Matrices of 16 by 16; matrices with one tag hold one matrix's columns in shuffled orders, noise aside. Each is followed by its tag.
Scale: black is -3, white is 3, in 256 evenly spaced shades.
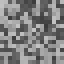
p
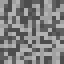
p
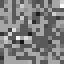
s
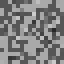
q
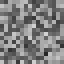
q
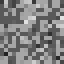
s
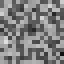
q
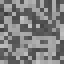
q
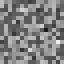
q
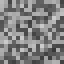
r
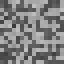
r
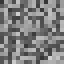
s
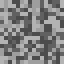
s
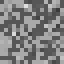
q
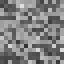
r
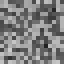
q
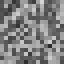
p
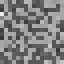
r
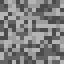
r
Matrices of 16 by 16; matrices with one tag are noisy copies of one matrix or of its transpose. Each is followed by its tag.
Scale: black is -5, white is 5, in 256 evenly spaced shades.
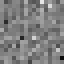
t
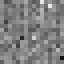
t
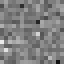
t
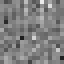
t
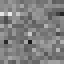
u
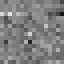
u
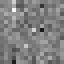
u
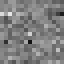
u
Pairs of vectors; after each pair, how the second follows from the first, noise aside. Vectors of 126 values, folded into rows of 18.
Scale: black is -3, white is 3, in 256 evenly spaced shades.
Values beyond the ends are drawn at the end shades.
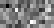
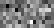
sign-scrambled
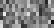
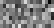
shuffled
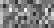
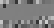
partly zeroed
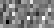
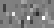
partly zeroed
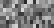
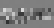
partly zeroed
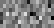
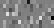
partly zeroed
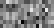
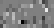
partly zeroed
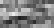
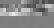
partly zeroed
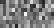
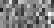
shuffled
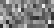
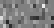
partly zeroed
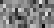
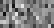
shuffled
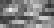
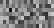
sign-scrambled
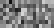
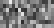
sign-scrambled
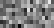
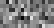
shuffled
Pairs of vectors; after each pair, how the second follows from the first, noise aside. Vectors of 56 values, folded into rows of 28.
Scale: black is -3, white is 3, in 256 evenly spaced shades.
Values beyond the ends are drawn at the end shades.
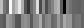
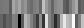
reversed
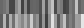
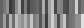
copied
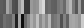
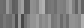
shrunk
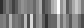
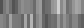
shrunk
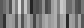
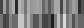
reversed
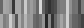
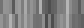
shrunk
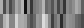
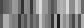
reversed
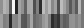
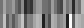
reversed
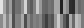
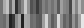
reversed
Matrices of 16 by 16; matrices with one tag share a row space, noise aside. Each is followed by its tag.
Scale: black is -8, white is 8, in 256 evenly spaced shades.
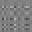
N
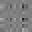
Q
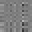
Q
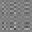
N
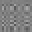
N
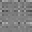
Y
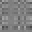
Y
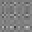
N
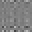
N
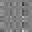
Q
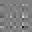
Q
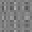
N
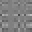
Y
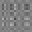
N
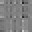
Q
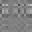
Y
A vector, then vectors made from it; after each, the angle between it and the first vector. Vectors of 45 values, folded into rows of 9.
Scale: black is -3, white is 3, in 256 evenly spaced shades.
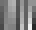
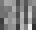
nearly parallel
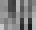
nearly opposite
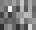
partly aligned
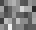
orthogonal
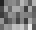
partly aligned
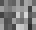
partly opposed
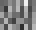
partly opposed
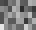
orthogonal
